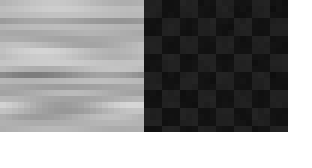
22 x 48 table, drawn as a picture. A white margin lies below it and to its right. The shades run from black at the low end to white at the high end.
The table splits into one row of 2 panels. Panel 1,1: high, streaked across. Panel 1,2: very low, checkered, faint in contrast.
